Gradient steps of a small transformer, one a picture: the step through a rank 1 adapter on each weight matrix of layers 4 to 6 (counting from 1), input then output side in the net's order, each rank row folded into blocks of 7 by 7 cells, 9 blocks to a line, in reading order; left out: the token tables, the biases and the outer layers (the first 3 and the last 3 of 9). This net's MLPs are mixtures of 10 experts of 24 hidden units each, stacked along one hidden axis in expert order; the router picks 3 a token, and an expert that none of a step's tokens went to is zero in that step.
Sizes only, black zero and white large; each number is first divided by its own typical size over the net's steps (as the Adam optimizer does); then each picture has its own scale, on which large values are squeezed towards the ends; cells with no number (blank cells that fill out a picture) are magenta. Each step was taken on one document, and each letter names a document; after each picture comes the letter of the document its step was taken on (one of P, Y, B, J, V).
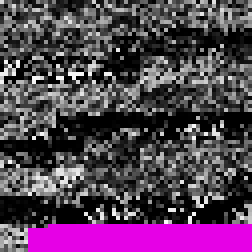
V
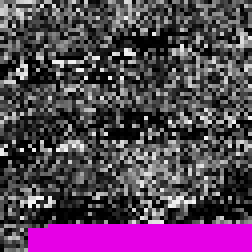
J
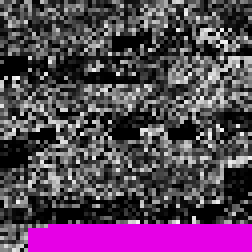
J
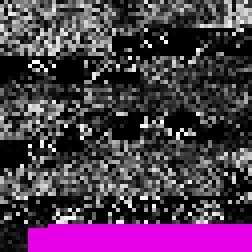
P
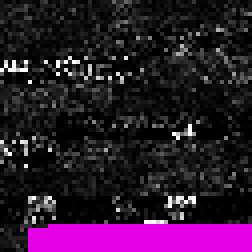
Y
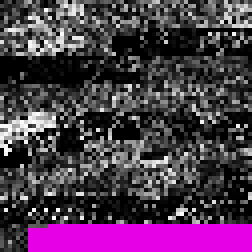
P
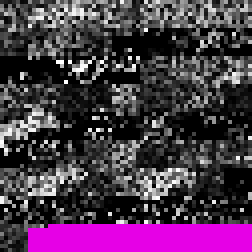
P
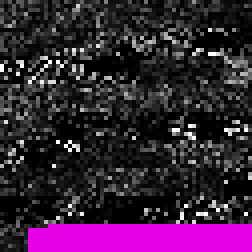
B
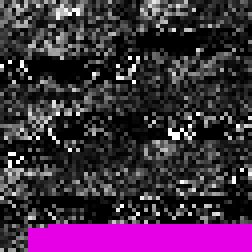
P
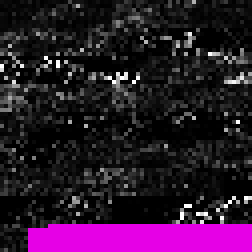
B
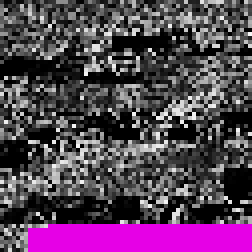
J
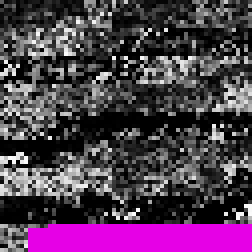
V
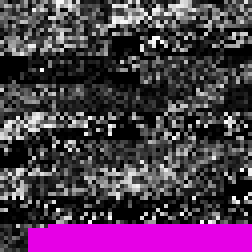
P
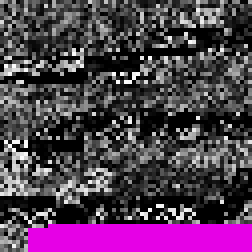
V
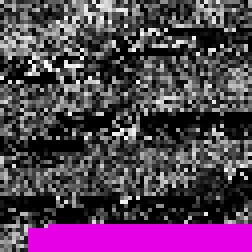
V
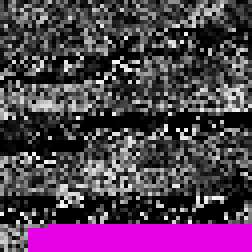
V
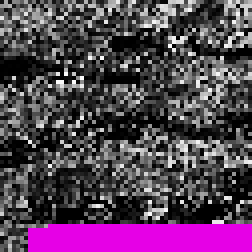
J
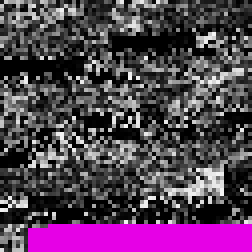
J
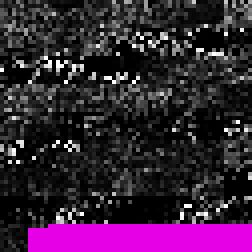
B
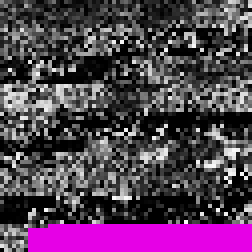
V
